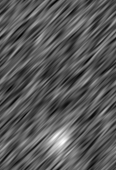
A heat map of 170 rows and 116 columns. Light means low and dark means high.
Slope: none. Dips: one, in the bottom middle. Grain: diagonal, up to the right. Ninth with the lowest average: bottom middle.
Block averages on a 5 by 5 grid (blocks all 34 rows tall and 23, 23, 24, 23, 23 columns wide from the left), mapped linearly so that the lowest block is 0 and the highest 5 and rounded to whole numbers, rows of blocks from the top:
44434
44444
54544
44344
43044
